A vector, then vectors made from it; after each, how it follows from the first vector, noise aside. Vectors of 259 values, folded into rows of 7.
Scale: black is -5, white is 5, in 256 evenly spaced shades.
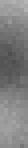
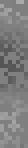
partly zeroed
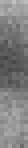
copied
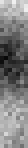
scaled up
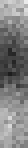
scaled up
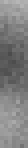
copied
